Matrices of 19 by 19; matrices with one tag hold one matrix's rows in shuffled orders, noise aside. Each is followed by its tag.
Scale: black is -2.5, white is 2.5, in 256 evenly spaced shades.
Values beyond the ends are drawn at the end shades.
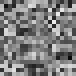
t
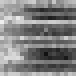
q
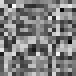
t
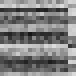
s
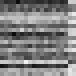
s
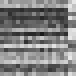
s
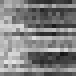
q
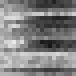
q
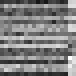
s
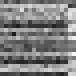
s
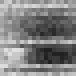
q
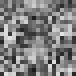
t
